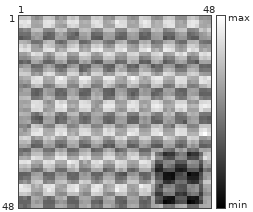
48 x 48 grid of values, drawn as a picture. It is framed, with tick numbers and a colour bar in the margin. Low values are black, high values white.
Horizontal stripes repeat 7 times down the table. The ninth with the lowest average is the bottom right. An odd patch, lower than its surroundings, sits in the bottom right.
